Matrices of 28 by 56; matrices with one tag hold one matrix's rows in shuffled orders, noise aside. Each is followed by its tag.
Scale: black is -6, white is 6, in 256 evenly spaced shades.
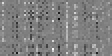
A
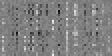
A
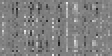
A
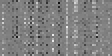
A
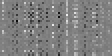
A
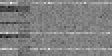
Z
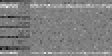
Z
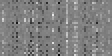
A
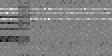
Z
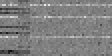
Z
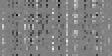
A
